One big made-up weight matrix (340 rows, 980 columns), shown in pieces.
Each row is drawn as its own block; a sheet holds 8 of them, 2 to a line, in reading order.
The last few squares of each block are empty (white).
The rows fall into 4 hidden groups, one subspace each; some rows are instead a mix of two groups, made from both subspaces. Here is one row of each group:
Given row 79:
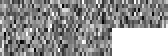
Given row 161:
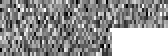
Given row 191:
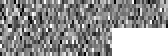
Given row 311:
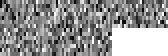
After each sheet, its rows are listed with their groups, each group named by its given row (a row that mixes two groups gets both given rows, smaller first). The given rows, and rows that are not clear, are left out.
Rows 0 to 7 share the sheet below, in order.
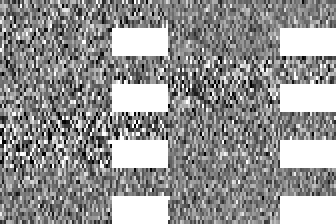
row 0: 79
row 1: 79
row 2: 311
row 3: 79
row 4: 79
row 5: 311
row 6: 191
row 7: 161
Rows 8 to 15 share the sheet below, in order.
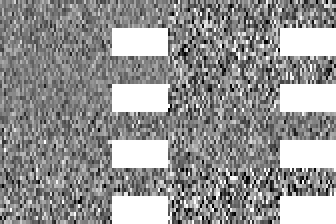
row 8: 79 and 191
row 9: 311
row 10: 79
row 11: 161 and 311
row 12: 79
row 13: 79
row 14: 311
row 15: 79
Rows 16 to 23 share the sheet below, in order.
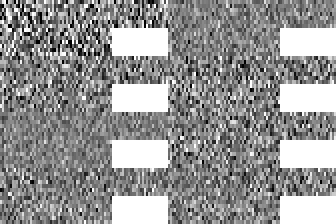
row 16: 191
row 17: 79 and 191
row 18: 79
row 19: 79 and 191
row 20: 79
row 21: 79
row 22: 191
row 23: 79 and 191
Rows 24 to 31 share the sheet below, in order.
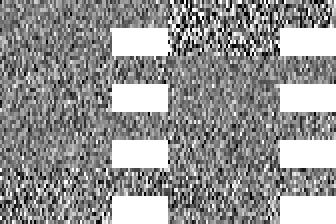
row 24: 161
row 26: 191 and 311
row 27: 79
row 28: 191
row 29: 161
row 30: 161
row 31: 79 and 161
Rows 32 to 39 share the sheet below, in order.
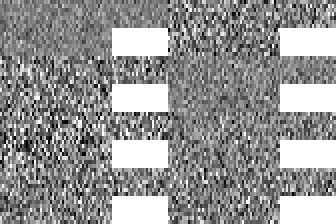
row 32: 79
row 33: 161
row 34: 161 and 191
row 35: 311
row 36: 79
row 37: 161 and 311
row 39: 311
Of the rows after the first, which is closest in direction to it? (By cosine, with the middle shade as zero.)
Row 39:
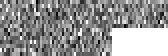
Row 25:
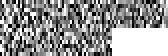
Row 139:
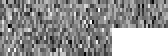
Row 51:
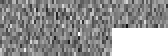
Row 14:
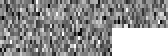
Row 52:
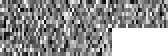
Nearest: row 51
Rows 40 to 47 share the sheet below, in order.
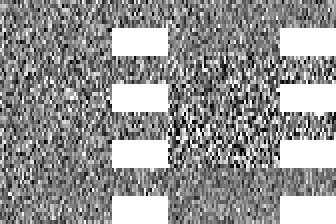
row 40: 79
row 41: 191
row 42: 191
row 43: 311
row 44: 79
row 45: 191
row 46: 191
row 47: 191
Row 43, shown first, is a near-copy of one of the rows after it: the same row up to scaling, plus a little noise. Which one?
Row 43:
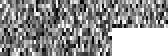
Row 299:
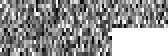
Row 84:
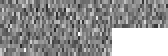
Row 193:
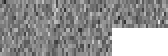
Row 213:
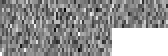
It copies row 299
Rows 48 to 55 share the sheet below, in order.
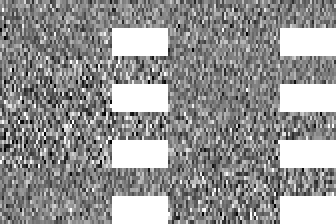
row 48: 79 and 161
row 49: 311
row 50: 79 and 191
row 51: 311
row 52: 79 and 161
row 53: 161
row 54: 191
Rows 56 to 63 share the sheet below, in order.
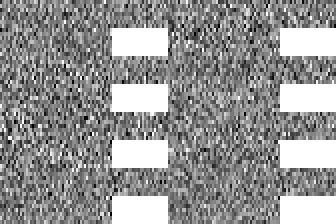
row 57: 79
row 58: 311
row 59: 79 and 191
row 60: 191
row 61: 161
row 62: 161
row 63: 161
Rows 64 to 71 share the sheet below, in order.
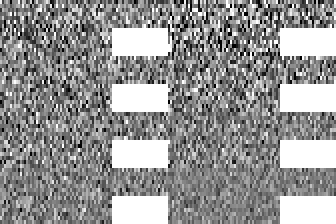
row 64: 79
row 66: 161 and 191
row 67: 79 and 191
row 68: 311
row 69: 161 and 311
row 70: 79 and 311
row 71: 79
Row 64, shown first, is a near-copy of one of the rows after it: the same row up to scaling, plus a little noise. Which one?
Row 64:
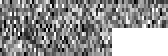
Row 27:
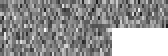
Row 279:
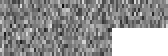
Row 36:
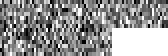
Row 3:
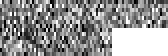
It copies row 3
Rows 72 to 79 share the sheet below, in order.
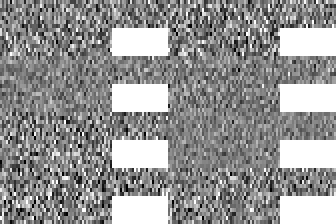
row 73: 311
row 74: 161
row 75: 161
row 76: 311
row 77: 311
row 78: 79
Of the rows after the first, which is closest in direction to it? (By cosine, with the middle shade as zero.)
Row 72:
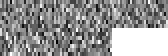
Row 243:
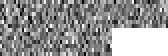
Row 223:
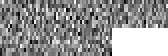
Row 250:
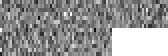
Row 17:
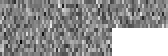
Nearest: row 250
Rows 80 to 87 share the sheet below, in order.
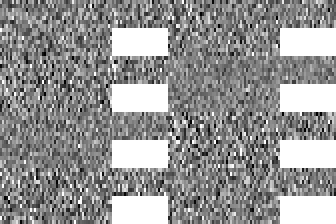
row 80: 161
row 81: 191
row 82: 161
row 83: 311
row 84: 311
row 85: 191
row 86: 311
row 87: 79
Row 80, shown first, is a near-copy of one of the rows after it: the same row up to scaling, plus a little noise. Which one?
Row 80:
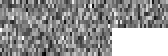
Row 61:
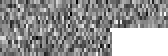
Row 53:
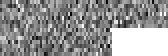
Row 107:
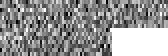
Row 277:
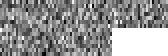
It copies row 277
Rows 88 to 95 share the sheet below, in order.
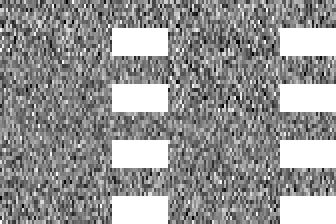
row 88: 161
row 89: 191
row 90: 79
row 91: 191
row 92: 79 and 311
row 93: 161
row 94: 161
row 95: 79 and 311
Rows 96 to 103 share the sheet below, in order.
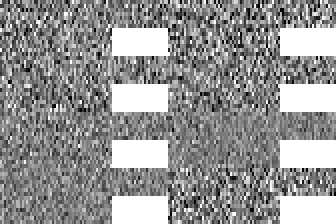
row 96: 161
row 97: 161
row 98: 191
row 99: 161
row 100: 311
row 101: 191
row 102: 79
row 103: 79
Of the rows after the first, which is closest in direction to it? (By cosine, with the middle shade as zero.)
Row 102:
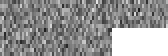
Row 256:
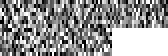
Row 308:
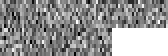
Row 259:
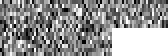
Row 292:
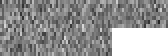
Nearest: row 308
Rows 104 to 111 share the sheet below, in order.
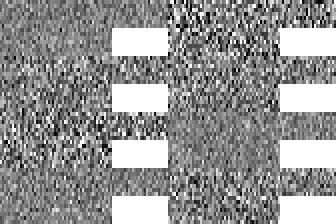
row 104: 191
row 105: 191
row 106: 191
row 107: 161
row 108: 79 and 311
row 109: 79 and 161
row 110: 311
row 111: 191 and 311
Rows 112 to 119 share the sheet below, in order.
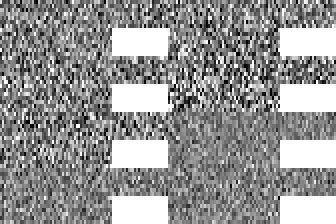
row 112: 161
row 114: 79 and 191
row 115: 79 and 311
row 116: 191
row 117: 191
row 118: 79
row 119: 161
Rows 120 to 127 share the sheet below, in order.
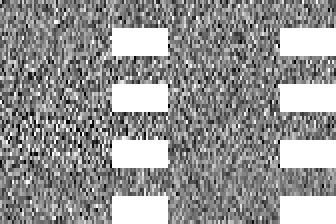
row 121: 191
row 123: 161
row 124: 311
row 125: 161
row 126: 191
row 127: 191
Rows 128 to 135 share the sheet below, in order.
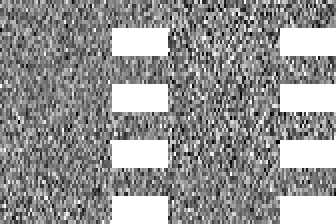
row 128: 161
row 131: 191
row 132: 161
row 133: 79
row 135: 79
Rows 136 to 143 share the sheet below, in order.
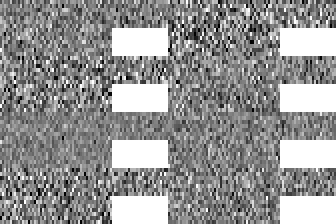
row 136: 79
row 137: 79
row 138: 79 and 311
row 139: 191
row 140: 161
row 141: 161 and 191
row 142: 161
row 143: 161 and 191
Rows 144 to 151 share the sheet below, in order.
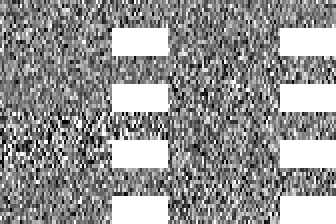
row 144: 79
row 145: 311
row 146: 191
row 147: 161 and 311
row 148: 79
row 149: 79 and 191
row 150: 311
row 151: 161
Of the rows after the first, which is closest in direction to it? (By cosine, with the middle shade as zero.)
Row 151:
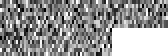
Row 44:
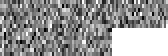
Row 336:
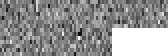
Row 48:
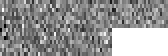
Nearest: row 48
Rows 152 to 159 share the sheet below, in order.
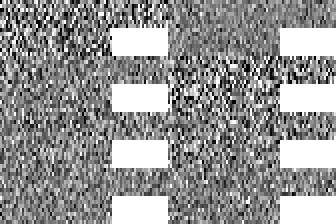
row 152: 161
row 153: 191
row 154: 191
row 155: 79
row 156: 191
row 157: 79
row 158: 161 and 191
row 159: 311
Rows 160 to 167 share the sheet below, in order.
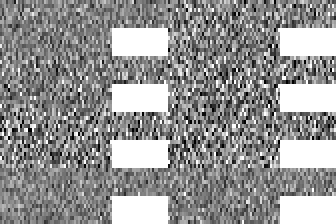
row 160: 191
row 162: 311
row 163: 161 and 311
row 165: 161
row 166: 161
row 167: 311
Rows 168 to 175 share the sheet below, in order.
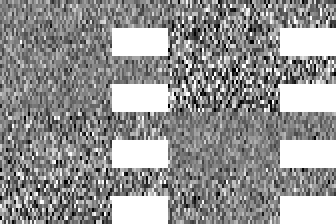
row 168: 79 and 191
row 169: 79
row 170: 161
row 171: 161
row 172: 191
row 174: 161
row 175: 79 and 161
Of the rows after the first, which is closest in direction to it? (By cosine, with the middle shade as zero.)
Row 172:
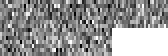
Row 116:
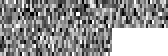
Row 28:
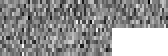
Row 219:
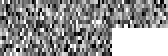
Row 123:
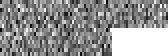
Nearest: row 28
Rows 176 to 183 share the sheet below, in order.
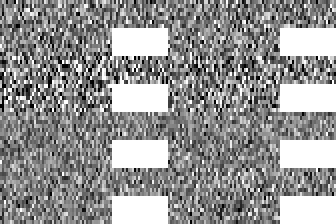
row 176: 191
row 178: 79
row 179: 191
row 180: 161 and 311
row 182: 79
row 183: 191
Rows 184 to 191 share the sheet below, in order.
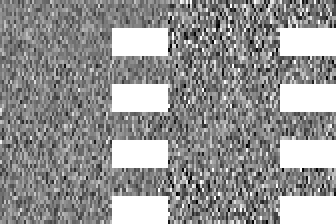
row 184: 79
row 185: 79
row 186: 311
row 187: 161 and 311
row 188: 161
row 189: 311
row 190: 79 and 311
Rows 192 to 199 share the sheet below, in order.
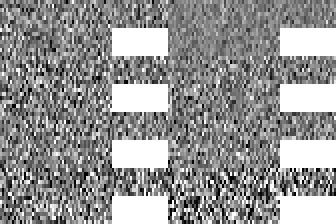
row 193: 311
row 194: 311
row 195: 79
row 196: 311
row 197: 311
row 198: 191
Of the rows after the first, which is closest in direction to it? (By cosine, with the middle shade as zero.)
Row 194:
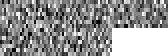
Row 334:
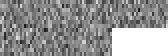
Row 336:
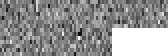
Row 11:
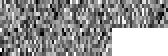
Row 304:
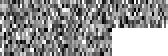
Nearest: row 11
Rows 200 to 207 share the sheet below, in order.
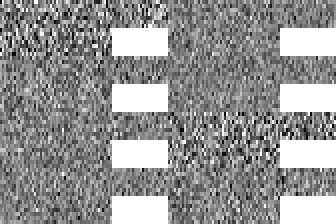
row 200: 161
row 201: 79 and 161
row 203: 191
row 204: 161
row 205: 311
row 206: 311
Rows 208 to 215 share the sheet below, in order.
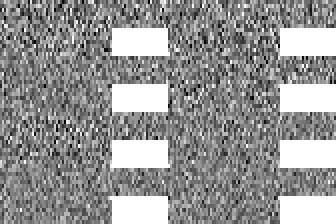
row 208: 191
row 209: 161 and 191
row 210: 79
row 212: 311
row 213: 311
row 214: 79 and 191
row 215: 161
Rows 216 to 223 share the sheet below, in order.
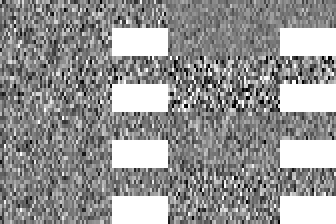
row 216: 79 and 311
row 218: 161
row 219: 311
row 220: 79
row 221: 191 and 311
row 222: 79
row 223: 311
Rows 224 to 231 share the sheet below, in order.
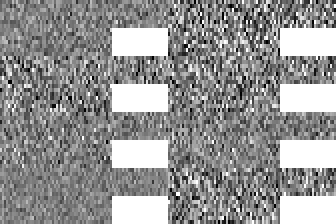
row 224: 161
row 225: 311
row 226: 191
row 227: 191
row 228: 161 and 191
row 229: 79
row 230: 79
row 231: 191
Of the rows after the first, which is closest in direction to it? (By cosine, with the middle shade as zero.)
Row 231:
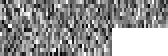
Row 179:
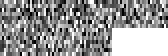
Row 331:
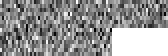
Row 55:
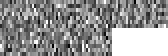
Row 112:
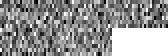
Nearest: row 55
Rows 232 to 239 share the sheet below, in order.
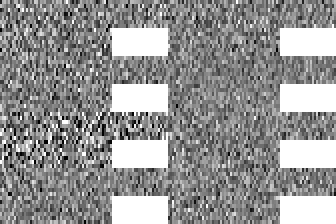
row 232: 161
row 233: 191 and 311
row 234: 311
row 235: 191
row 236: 79
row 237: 161 and 191
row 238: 191
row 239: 79
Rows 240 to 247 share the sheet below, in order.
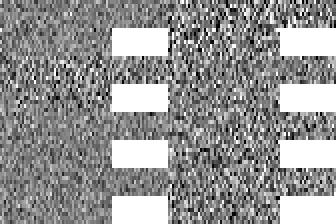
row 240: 161
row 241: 79
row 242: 311
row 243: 191
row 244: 191
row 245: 161
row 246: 79
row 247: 79
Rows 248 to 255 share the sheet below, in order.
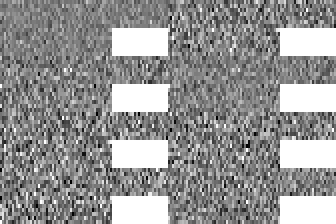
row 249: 79
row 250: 161
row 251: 161
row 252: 79
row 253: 311
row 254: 161
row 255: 311
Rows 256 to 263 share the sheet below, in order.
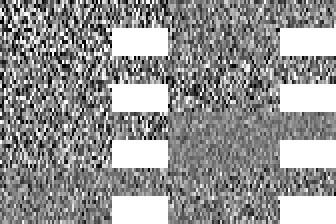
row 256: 79 and 191
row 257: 79
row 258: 79
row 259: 79
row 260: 161
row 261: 191
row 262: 191
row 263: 79 and 161
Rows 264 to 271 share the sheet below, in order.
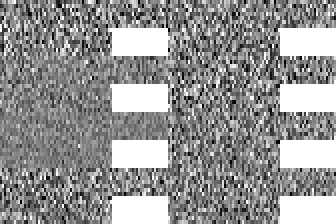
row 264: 79 and 191
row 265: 161
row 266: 191
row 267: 79
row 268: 311
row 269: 79
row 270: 79 and 311
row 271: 311
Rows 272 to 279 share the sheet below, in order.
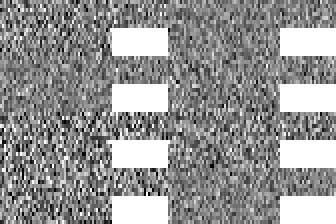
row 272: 161
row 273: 161
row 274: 79
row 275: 191
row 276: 79
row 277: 161
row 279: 79
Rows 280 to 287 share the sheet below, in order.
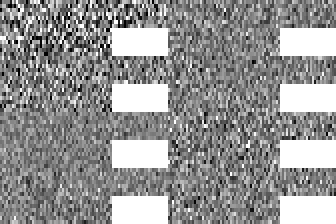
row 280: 161
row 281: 161 and 311
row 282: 311
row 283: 191
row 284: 161
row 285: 311
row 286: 191 and 311
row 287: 79
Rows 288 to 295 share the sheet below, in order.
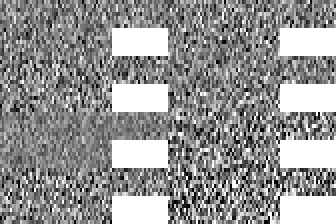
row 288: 79 and 311
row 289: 311
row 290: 311
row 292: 79 and 191
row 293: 161
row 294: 311
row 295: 161
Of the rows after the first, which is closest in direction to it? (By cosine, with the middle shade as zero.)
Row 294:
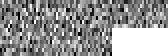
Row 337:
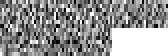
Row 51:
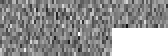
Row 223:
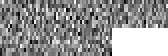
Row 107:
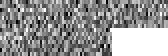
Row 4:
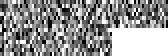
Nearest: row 223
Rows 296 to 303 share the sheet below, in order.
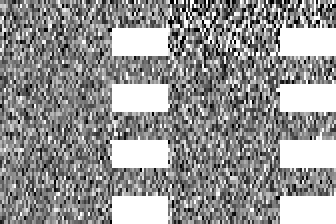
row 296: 79
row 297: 161 and 191
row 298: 79
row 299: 311
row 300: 161
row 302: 311
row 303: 79
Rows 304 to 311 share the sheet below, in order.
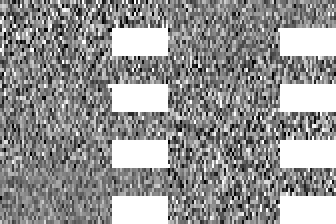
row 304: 79
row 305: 161
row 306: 79
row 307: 191
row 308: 79 and 311
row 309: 161
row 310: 161
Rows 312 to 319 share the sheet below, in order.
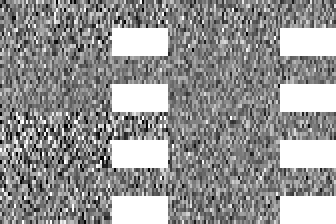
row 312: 311
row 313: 311
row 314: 161
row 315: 161
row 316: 161
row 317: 79
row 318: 191
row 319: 79 and 161
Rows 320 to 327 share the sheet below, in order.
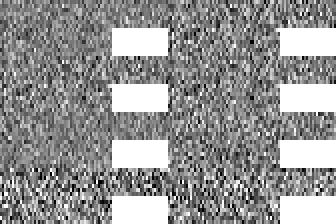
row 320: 79
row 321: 79
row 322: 79
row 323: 79
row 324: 191
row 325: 191 and 311
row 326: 79 and 161
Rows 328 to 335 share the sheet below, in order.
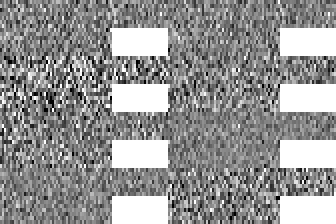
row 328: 161
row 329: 161 and 311
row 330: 161 and 191
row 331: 161
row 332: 79 and 191
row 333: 161
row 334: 79
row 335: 79
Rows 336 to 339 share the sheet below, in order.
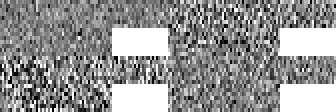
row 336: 311
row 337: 311
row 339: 79
